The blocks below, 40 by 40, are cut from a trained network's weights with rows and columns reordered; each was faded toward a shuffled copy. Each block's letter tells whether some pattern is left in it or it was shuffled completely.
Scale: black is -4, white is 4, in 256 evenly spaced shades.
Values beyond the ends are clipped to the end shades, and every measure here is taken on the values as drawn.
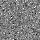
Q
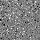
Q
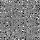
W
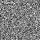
W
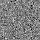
W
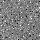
Q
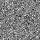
Q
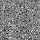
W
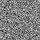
Q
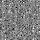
W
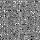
W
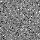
Q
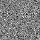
W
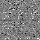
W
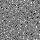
Q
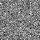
W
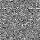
W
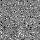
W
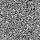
Q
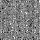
W
